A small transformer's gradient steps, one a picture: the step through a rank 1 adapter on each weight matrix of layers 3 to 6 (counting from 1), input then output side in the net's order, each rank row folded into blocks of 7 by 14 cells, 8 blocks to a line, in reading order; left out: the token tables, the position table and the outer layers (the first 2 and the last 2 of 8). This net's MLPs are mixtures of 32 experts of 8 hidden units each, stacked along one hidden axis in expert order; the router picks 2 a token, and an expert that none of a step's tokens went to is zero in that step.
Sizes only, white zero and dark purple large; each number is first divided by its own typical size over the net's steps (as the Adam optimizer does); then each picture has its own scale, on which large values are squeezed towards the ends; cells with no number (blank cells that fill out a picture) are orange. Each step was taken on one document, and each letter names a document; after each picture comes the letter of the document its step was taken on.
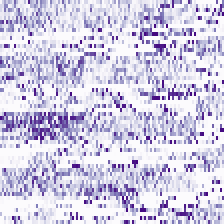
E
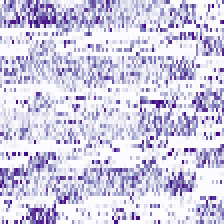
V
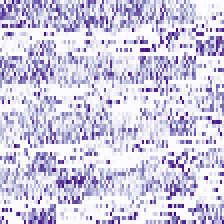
V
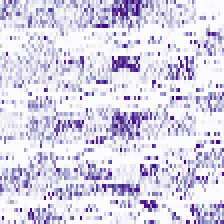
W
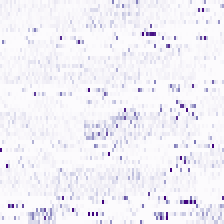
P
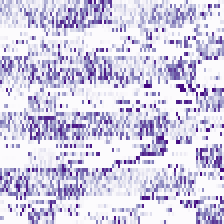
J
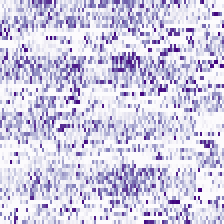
E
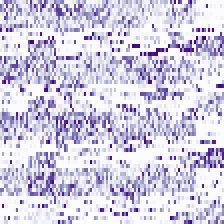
E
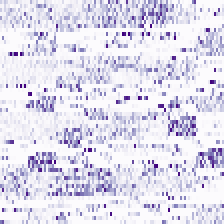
W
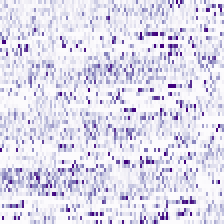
P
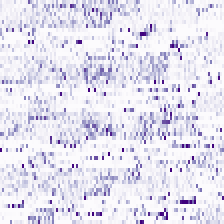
P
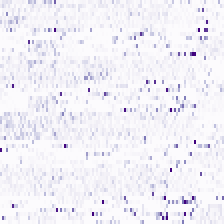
P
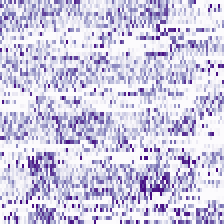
E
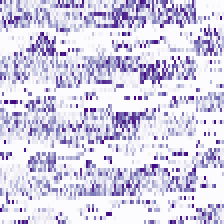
W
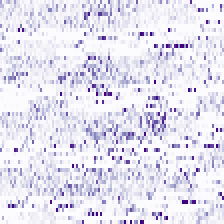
P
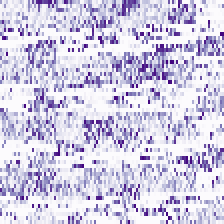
E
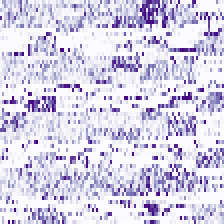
W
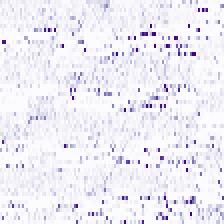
P
